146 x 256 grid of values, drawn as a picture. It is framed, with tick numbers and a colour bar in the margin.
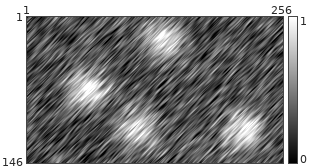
Average level on the scale: 40%. Mirror symmetry: none. Odd rows or columns: none. Slope: none. Bumps: four.
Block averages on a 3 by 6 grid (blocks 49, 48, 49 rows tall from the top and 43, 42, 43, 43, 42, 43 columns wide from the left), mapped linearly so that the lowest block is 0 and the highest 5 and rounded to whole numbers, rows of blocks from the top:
012400 | 151111 | 004133
